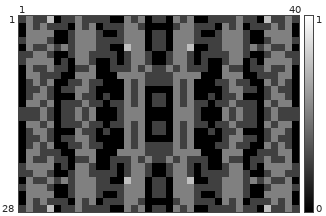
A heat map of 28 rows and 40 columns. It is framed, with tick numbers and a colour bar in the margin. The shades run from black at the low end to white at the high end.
Overall the values sit about 30% of the way up the scale. It mirrors both left to right and top to bottom. There is no overall slope. Upright stripes repeat 6 times across the table.
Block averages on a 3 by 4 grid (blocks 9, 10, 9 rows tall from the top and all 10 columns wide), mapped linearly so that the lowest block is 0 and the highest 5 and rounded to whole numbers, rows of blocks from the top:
5 3 3 5 | 3 0 0 3 | 5 3 3 5
